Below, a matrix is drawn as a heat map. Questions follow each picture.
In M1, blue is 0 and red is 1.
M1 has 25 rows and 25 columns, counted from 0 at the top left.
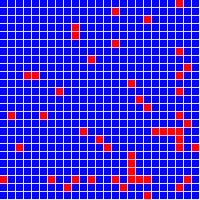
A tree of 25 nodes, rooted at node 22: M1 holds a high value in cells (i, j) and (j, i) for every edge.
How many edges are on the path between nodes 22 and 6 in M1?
1
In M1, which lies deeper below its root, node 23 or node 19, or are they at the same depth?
node 19
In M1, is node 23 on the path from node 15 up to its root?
yes
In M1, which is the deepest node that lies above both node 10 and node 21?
16
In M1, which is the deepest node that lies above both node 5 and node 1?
14
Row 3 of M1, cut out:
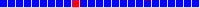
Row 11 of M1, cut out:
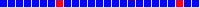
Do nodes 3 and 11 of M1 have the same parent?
no
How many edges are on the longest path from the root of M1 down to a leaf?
2
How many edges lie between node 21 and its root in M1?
2
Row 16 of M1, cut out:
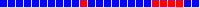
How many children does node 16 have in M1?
4
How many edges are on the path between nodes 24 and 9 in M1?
3
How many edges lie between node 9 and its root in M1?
1
